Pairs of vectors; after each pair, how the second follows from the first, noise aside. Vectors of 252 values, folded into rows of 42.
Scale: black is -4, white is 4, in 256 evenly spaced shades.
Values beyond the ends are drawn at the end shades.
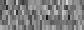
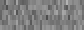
shrunk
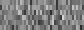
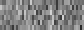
sign-scrambled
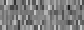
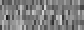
shuffled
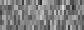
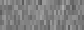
shrunk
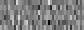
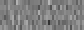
shrunk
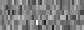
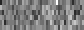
shuffled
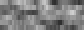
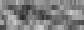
wrapped around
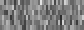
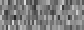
shuffled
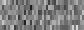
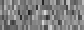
shuffled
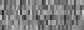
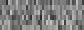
shuffled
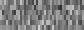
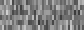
shuffled
